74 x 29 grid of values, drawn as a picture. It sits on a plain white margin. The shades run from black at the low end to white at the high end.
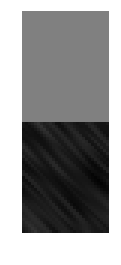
It is made of 2 by 1 panels. Panel 1,1: middling, flat. Panel 2,1: very low, slanting down to the right, faint in contrast.
